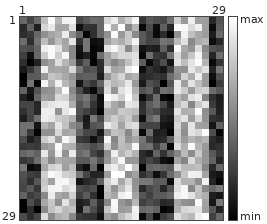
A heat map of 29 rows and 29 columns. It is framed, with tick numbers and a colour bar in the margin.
Stripes running up and down repeat 3 times from left to right. No overall slope runs across the table. The histogram is flat.
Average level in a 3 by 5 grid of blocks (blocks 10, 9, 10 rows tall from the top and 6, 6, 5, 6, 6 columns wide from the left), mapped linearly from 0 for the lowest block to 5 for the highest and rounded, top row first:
21503 | 21503 | 21503
